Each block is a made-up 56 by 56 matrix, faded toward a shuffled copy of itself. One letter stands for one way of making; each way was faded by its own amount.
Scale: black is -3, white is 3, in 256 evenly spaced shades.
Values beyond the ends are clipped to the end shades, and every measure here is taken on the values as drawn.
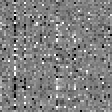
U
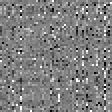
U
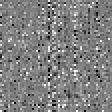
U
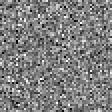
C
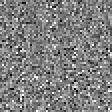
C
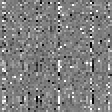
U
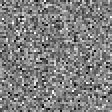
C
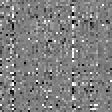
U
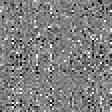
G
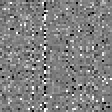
U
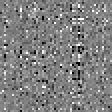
U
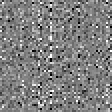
U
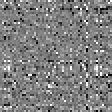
G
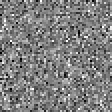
C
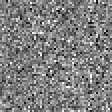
C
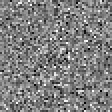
C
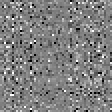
U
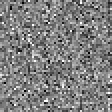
C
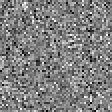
C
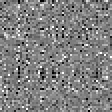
G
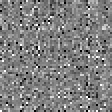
G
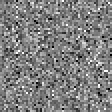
C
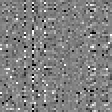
U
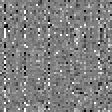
U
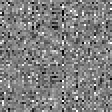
G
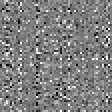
U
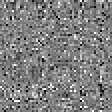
G
